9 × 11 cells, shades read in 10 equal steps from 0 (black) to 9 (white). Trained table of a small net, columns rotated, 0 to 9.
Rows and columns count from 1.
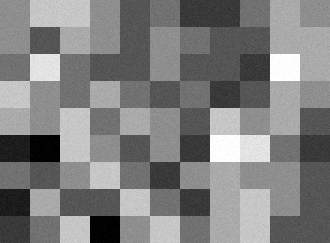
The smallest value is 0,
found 2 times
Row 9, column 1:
2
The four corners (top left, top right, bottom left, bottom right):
5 5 2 3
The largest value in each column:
7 8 7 7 7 7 5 9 8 9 6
